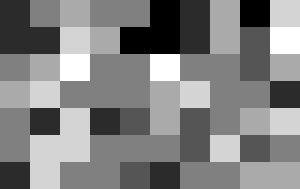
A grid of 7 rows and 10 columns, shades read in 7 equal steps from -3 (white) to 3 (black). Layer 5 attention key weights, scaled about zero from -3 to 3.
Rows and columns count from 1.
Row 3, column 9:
1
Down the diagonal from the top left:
2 2 -3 0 1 0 0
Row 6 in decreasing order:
1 1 0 0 0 0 0 -2 -2 -2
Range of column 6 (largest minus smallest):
6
